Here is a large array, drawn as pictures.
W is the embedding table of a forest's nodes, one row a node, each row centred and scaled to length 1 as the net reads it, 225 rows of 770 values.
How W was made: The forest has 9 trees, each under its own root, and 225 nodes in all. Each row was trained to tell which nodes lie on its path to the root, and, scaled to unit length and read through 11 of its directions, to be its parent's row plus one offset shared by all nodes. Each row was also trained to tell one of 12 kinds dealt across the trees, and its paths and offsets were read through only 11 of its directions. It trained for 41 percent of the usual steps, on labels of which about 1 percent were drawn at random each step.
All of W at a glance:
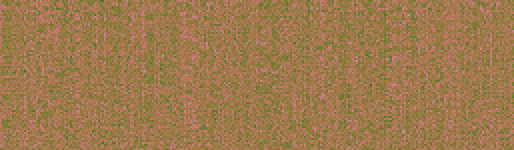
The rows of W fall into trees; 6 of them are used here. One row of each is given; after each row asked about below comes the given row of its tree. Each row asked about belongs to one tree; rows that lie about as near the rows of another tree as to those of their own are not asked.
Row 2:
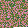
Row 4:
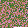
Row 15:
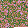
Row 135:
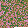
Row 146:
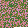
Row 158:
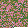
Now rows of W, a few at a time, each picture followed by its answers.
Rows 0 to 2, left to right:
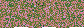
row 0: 146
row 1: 146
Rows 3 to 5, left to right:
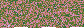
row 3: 158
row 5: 4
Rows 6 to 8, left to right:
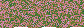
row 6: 135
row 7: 15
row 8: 158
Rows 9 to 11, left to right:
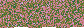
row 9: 146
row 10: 2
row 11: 135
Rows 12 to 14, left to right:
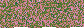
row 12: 146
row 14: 2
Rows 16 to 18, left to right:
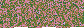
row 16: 15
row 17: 4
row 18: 146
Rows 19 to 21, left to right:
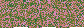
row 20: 2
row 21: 158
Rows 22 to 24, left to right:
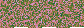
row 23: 15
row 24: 146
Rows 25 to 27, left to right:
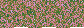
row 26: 158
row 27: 158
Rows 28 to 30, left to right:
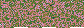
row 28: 158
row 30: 135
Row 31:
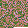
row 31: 2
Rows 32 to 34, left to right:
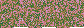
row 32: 2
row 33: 146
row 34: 15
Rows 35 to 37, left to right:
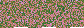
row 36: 4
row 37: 146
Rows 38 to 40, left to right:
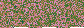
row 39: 135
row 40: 135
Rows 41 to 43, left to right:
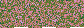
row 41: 2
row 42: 135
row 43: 15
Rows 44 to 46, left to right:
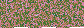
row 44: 158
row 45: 4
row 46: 2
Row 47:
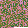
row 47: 146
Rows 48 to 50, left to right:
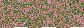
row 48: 146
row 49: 2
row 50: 135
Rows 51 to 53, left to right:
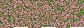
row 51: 2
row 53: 158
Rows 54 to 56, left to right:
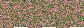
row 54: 158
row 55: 146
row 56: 15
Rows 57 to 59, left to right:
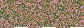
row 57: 158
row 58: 135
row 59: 146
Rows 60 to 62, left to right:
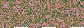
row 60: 158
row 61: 158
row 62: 146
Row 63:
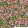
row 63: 2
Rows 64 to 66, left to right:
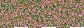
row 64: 4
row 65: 2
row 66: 4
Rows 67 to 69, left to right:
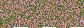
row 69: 158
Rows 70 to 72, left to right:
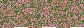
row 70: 15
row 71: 4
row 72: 158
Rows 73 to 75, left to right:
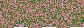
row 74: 15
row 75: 158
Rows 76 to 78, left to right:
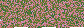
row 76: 158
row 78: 15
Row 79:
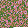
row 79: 2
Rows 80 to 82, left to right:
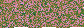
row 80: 158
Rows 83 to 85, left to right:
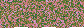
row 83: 158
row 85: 146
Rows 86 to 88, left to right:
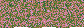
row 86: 146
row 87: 146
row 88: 158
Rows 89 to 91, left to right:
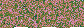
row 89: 146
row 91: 146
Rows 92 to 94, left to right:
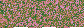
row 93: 158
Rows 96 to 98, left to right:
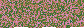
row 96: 135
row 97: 158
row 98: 2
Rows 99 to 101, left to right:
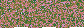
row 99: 158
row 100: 15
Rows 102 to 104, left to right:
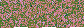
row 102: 2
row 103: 15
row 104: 4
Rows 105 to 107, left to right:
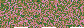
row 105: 2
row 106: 4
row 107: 146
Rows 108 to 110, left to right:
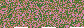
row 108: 4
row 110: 4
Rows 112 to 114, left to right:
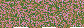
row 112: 15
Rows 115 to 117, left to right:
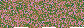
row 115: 2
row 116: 135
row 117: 146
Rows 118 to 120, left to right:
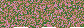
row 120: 15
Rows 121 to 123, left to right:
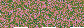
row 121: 4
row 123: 158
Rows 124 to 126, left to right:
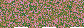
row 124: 158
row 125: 15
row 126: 146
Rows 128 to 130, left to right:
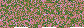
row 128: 146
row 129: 4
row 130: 158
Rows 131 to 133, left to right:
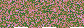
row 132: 4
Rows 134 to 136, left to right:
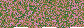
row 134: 2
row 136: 135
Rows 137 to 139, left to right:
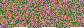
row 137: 158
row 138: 146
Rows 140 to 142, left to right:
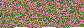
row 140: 2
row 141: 135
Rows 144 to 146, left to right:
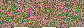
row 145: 146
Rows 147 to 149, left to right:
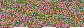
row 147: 4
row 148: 15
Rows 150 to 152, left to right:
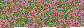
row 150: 158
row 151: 15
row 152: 4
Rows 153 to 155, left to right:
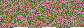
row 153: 158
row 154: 15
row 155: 15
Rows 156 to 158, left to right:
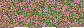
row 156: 135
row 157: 146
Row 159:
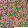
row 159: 146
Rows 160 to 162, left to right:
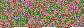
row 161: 146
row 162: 158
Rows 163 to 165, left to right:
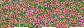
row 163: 158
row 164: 4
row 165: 135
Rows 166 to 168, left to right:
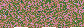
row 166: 135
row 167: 135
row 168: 146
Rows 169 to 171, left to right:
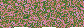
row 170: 146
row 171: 146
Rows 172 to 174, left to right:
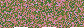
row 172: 158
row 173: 4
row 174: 146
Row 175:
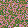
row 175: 158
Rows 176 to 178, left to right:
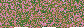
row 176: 135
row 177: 146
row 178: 4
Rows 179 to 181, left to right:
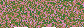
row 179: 4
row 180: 15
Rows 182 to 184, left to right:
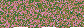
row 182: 158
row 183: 4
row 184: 158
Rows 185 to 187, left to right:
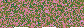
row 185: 146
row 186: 15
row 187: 146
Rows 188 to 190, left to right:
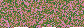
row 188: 146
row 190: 158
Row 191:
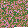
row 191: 158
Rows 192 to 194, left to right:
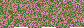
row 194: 4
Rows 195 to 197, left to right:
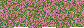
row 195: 4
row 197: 2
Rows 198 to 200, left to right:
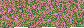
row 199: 146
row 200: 146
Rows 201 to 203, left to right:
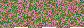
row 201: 15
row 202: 15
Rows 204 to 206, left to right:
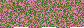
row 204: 4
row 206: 15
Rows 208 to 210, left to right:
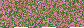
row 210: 4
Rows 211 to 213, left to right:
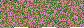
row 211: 158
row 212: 146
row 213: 158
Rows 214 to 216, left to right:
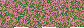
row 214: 146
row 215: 135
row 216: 146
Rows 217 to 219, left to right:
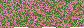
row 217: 15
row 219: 158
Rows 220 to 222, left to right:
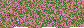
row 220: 4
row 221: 15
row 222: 158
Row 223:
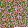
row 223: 2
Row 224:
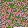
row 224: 4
